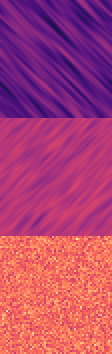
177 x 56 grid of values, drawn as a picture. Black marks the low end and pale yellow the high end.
The table splits into 3 rows of 1 panel. Panel 1,1: low, slanting down to the right. Panel 2,1: middling, slanting up to the right, faint in contrast. Panel 3,1: high, fine-grained.
